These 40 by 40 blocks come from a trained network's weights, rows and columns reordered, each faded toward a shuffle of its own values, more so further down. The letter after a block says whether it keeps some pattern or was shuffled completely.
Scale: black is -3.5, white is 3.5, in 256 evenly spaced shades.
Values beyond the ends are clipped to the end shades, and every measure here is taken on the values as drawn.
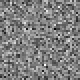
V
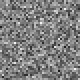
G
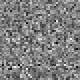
V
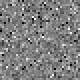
G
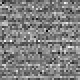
V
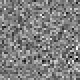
V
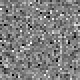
G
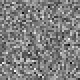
G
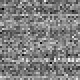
V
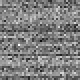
V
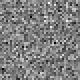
G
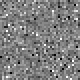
G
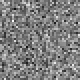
G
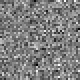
V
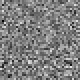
V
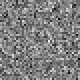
V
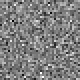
G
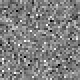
G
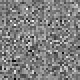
V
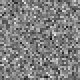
G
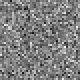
G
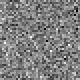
G
